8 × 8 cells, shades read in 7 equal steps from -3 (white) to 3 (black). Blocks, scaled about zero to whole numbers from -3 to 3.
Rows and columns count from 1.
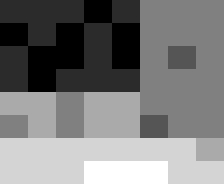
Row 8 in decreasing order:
-2 -2 -2 -2 -2 -3 -3 -3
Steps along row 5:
same up down same up same same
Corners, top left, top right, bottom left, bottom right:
2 0 -2 -2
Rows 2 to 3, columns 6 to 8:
0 0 0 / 0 1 0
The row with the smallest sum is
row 8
